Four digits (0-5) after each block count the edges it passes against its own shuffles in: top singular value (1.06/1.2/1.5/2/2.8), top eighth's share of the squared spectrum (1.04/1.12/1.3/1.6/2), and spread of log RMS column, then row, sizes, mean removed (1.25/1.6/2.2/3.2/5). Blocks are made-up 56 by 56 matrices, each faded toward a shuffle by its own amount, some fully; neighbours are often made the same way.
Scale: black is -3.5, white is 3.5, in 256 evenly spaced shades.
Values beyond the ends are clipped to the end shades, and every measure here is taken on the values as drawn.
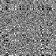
4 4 2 2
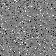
1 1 0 0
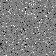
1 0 0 0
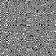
4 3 2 2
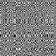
5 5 4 4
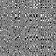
4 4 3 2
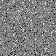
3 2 1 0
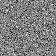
1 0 0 0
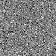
2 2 0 0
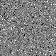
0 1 0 0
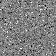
0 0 0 0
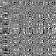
4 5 3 3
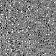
3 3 1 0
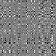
4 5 3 3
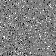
2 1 0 0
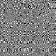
4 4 2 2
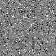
2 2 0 0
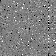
3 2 1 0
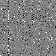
3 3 2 1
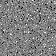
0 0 0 0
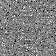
2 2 0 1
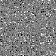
3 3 2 1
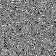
3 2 0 0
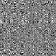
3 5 2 2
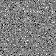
2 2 0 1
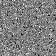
0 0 0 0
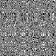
4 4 2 2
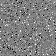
2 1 0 0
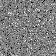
0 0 0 0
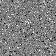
0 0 0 0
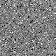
2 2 0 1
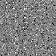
3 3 1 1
